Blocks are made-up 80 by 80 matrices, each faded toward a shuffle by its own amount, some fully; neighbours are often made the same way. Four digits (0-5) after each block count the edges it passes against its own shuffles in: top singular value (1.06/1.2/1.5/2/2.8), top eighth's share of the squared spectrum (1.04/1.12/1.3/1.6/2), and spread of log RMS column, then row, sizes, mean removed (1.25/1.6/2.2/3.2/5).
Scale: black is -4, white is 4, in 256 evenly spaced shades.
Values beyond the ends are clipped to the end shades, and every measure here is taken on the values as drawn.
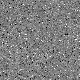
0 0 0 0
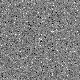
0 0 0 0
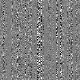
2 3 4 0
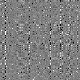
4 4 3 2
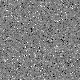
0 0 0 0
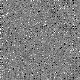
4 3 2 0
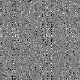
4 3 2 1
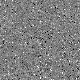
1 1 2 0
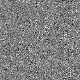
1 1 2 0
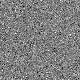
0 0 1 0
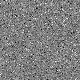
0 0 0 0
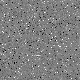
2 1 0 0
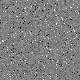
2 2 1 0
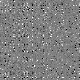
4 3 2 2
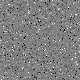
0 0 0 0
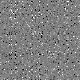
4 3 2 1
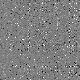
4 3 2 1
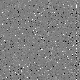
3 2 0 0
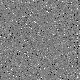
2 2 0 0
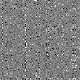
4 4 3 2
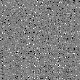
3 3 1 1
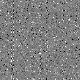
3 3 2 1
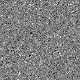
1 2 2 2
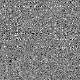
1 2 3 2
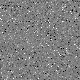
2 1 0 0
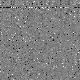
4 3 0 1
